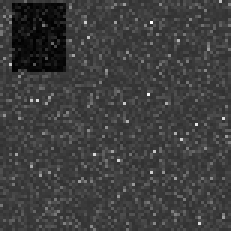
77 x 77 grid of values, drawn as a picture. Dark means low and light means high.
In the top left lies a patch that is lower than the rest. Neither half mirrors the other. No regular stripes run through it. The top left is the ninth with the lowest average.
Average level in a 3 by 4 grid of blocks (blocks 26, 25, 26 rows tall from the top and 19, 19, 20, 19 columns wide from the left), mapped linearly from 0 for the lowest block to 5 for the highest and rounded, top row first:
0455
5555
5555
